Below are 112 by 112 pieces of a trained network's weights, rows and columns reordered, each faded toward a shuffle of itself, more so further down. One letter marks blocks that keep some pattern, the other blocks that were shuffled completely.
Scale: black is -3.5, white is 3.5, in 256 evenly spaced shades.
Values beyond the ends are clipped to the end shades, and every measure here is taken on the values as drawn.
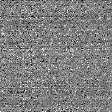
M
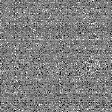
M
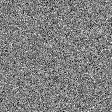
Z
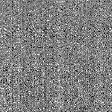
M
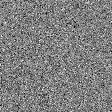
Z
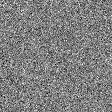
Z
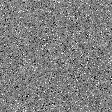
Z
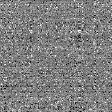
M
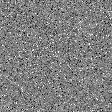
Z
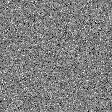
Z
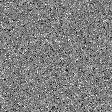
Z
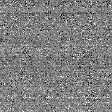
M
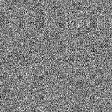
M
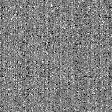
M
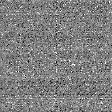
M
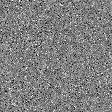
Z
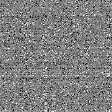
M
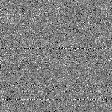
M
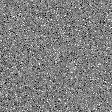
Z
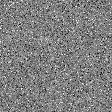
Z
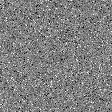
Z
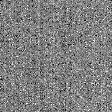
M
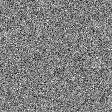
Z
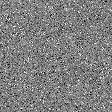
Z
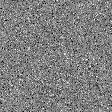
Z
